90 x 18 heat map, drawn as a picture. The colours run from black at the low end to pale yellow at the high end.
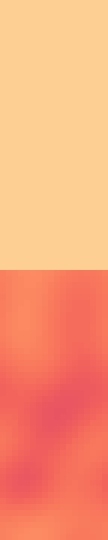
It is made of 2 by 1 panels. Panel 1,1: very high, flat. Panel 2,1: high, smooth, faint in contrast.
